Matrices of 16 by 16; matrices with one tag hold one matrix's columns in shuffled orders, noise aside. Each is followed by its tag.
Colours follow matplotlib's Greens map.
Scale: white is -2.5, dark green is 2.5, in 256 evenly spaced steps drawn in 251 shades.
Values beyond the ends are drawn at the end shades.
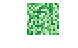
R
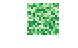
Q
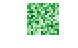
R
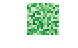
Q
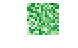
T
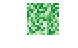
T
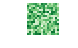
R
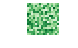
Q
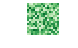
Q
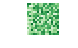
R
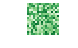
R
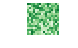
T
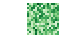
T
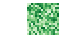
T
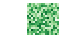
Q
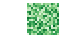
Q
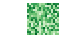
T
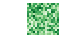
T
